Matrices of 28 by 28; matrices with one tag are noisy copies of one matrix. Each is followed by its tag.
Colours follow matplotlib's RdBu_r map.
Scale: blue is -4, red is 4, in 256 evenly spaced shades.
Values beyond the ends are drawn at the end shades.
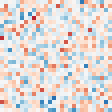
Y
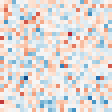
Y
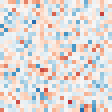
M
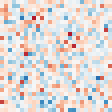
Y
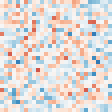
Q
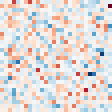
Q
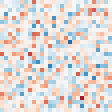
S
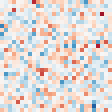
M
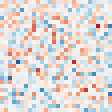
Q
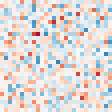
S
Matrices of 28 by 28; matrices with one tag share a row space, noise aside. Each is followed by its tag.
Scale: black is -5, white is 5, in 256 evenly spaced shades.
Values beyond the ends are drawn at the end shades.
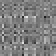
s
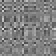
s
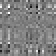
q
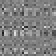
s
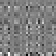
q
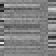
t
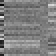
t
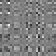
q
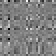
q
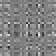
q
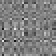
s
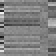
t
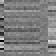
t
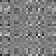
q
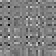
q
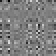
q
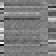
t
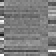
t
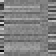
t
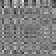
s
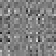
q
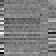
t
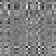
q
